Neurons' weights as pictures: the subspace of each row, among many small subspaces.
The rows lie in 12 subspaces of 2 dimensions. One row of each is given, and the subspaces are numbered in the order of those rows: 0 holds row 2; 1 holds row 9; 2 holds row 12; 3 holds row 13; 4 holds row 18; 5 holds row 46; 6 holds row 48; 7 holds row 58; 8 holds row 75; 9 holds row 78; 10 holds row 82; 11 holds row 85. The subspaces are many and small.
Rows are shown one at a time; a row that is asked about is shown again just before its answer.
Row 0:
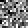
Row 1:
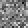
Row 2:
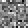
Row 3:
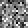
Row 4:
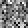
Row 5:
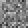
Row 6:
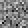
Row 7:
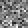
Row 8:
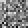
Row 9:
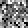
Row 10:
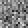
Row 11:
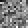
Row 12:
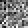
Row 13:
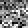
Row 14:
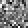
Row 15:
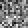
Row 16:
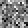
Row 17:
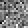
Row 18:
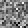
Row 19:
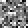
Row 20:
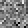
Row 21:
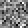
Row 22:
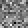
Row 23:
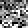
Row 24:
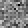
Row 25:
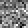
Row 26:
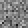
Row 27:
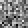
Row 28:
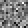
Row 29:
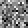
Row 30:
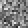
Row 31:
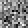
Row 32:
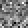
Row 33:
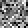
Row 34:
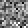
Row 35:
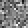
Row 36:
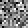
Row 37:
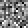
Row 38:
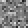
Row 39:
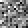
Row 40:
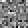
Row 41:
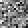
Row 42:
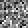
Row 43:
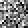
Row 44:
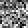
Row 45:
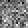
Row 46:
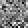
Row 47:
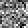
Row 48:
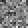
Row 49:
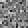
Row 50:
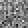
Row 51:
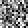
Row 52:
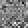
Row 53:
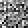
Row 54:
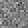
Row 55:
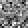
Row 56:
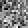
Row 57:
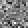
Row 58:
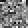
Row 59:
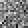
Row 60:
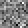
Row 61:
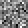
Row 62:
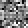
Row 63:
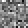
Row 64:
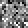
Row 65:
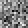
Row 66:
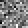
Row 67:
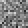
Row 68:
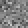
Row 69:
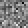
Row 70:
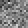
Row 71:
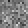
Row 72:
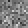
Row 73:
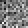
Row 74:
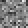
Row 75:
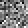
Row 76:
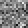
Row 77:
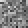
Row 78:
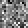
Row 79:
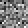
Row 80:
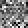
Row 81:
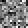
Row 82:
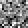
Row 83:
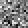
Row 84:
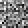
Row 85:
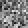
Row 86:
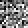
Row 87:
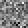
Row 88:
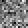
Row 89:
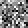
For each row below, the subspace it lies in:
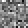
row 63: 0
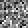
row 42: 4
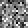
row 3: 1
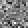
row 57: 9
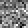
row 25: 3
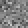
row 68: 9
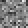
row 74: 6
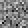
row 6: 4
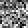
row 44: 3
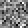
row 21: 5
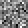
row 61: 5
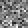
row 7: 5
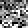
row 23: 3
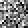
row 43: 8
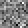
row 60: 5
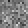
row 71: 9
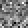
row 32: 10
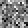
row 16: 1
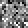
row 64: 1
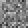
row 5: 2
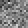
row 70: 1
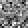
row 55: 10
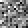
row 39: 7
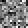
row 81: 6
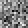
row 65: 11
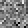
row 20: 8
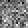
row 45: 1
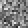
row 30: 11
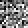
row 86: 2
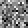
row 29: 1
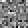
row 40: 0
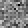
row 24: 7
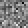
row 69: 10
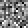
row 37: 10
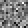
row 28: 10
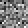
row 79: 2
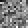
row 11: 7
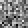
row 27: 10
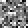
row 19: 6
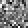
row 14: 11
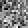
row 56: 11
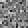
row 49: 0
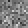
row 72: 9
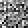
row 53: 2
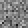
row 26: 4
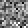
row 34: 4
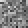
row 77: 7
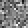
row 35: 6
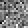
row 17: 8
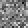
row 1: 3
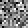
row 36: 0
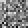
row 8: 2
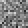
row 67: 8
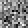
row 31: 11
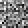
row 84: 2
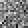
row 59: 8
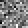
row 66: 6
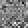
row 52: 5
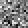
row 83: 9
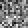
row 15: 10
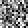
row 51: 11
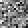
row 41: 7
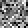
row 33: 3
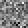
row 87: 4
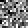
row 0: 0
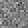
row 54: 0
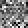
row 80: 5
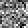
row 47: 3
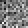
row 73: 2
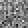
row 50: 10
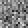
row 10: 11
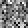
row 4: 9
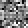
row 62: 7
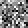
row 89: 1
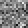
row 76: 3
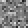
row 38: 6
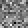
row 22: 4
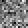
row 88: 8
